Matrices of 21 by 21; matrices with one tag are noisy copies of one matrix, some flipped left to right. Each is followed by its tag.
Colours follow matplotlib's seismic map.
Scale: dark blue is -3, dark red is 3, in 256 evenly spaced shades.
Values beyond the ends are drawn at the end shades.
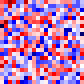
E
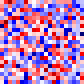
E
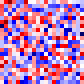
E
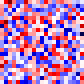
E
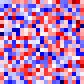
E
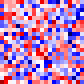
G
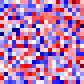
E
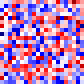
E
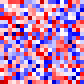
G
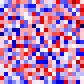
E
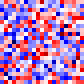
G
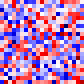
G
